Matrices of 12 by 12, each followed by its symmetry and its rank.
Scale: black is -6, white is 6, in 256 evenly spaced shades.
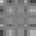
symmetric, rank one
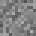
symmetric, full rank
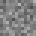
neither, full rank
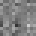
neither, rank two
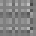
neither, rank one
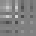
symmetric, rank one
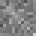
symmetric, full rank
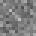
symmetric, full rank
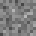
neither, full rank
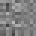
neither, rank two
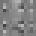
neither, rank two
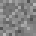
symmetric, full rank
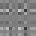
neither, rank one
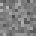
neither, full rank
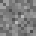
symmetric, full rank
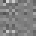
neither, rank two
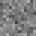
neither, full rank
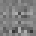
neither, rank two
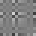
symmetric, rank one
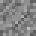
symmetric, full rank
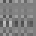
neither, rank one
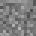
neither, full rank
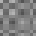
symmetric, rank one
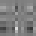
neither, rank one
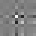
symmetric, rank one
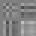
symmetric, rank one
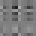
neither, rank one
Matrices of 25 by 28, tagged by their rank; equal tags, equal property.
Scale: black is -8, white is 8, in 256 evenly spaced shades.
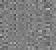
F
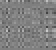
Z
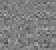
F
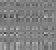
Z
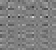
Z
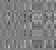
Z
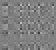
Z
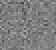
F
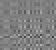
Z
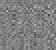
F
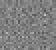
F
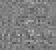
F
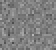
F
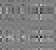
Z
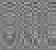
Z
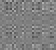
Z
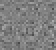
F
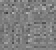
F
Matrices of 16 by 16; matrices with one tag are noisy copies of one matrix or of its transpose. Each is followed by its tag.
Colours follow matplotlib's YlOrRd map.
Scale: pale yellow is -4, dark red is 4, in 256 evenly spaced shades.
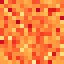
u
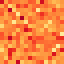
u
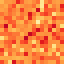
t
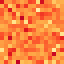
u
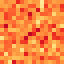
t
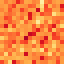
t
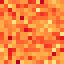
u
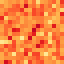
t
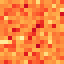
t
